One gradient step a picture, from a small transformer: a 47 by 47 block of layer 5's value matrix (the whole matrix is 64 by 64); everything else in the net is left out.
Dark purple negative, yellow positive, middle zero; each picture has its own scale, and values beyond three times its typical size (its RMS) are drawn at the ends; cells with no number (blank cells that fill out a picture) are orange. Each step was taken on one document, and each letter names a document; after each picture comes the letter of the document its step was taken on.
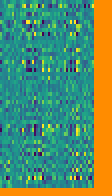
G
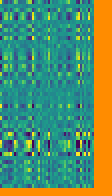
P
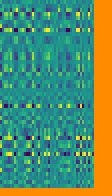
P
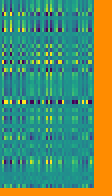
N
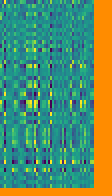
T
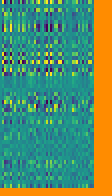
N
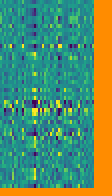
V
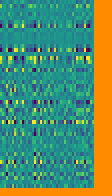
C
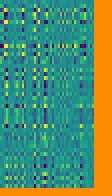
V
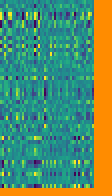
V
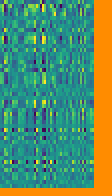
T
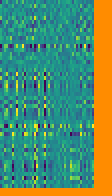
V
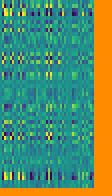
N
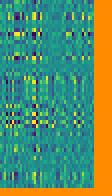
C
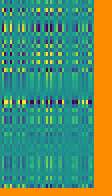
N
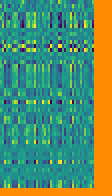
T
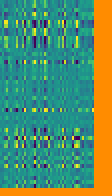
V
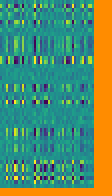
C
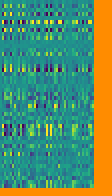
N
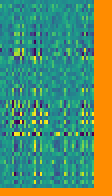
C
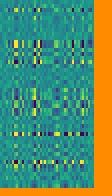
C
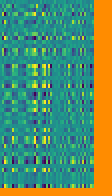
T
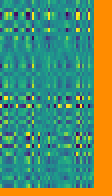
P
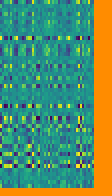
P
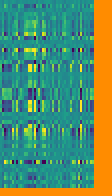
T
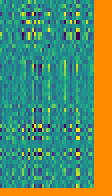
G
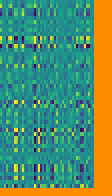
C
